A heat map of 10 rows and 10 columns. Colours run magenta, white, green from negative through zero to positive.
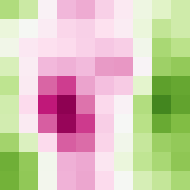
Ninth with the lowest average: centre. Ninth with the highest average: middle right. Lone odd cells: none. Average level on the scale: 50%.
